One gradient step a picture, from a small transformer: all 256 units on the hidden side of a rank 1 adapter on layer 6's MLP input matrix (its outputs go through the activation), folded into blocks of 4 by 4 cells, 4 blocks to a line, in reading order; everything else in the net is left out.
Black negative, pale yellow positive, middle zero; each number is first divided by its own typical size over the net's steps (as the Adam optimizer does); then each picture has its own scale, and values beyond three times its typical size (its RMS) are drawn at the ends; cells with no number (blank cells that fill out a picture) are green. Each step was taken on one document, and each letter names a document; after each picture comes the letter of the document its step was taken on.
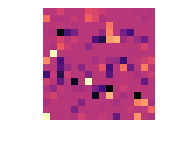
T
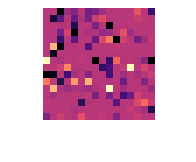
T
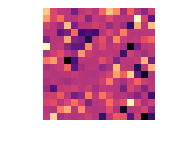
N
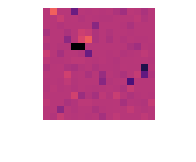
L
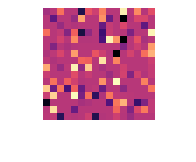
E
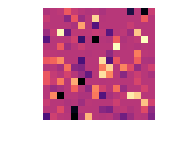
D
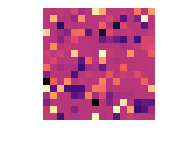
E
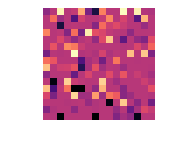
E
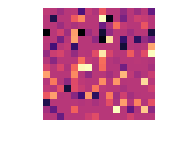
E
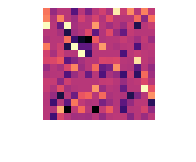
N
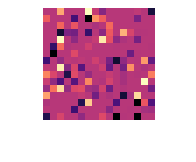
T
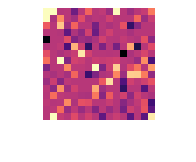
N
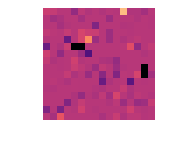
L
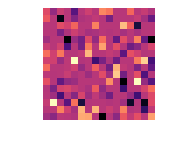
N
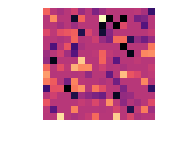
E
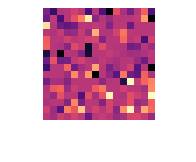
N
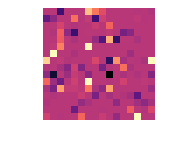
T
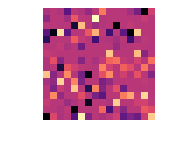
D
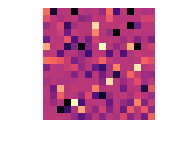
N
